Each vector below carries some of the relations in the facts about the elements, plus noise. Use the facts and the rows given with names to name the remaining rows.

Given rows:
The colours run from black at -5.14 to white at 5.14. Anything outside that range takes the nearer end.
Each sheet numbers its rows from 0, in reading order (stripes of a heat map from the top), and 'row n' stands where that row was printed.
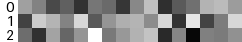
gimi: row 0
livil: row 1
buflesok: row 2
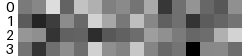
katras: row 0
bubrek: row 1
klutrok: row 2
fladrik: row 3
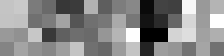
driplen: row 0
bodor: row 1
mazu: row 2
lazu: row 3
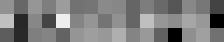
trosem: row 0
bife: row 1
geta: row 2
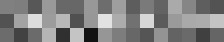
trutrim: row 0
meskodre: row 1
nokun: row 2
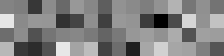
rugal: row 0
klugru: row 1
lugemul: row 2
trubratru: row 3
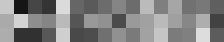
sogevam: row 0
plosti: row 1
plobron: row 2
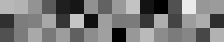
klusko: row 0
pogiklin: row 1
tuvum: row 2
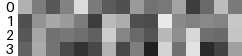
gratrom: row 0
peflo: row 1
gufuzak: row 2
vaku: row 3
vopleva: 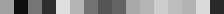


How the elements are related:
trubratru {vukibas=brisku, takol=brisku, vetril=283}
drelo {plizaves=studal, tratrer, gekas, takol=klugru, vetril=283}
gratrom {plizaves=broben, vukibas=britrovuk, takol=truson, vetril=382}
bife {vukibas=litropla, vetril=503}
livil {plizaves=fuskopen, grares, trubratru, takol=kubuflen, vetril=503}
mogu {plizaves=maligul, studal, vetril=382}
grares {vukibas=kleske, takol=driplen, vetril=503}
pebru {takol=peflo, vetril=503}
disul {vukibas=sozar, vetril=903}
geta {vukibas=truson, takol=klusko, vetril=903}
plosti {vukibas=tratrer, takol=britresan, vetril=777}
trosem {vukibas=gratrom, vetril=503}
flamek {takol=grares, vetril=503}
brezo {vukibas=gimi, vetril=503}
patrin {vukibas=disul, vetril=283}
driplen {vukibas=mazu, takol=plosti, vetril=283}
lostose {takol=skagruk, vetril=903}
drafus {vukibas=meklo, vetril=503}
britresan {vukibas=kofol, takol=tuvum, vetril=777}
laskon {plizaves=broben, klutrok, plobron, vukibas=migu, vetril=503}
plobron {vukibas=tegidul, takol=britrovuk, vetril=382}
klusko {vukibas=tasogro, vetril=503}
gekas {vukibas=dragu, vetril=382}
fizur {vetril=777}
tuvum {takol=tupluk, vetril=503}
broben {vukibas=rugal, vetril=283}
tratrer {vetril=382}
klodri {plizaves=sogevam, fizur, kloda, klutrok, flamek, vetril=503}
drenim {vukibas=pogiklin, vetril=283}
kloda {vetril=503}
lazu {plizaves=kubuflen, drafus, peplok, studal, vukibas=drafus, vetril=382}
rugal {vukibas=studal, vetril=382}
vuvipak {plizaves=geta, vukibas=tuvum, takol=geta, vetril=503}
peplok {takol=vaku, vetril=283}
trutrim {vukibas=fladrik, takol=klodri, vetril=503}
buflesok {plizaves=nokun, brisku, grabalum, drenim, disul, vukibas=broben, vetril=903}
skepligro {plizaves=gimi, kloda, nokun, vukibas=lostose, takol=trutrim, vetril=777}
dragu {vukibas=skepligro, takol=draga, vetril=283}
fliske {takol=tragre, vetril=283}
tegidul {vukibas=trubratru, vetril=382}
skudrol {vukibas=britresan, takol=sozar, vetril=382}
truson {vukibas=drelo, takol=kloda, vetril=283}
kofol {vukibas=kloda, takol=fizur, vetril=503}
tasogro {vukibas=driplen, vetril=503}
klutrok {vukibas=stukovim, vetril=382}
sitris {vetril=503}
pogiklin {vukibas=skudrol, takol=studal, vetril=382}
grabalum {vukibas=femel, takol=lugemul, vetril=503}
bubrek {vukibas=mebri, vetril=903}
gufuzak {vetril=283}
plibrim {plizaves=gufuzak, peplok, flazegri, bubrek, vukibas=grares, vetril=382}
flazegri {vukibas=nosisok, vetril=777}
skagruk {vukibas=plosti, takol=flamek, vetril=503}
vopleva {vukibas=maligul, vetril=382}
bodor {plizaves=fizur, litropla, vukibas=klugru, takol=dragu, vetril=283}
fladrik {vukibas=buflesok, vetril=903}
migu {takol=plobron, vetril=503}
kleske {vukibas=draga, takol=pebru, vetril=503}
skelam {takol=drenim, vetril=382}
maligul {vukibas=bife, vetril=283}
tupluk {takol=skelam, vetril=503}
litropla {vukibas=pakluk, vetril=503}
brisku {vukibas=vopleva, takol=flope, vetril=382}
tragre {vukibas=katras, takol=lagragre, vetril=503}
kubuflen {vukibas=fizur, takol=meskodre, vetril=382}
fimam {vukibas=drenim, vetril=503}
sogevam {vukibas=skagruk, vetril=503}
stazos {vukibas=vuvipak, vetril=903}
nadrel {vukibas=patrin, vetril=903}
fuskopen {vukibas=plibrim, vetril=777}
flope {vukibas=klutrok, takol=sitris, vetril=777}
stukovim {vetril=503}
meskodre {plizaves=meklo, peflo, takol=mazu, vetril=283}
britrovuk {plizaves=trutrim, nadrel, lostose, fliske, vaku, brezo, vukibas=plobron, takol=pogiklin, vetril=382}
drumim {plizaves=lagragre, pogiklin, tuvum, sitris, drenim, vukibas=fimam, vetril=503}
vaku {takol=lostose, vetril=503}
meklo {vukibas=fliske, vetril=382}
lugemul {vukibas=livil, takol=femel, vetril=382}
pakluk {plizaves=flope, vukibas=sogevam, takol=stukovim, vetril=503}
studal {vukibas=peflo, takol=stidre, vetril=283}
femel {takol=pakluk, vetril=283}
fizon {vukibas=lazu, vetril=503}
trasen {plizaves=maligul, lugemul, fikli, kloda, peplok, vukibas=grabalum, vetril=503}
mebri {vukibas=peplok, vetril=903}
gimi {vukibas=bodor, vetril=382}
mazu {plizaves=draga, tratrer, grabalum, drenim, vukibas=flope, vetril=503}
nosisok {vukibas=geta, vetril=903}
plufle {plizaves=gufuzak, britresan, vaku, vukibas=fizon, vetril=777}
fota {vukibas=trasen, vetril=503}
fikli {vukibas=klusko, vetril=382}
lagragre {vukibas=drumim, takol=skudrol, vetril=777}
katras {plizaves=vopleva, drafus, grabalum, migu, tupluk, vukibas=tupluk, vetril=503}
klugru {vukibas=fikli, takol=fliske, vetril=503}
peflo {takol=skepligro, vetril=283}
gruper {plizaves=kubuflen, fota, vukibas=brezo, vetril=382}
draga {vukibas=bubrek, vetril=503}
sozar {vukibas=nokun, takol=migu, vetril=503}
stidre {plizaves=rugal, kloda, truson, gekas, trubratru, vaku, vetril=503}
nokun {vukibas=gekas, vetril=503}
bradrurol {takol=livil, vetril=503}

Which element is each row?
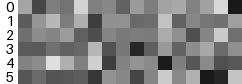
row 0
tegidul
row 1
pebru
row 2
meklo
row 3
grabalum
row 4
drumim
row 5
kloda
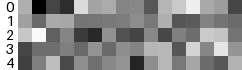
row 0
maligul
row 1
tragre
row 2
flope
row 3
kubuflen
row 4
migu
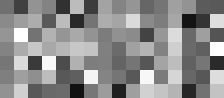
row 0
draga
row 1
klodri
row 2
plufle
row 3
drelo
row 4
britresan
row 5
fliske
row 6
fizur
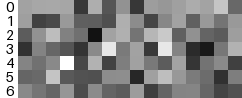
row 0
lagragre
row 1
broben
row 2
stukovim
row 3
lostose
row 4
skudrol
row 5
sitris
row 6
grares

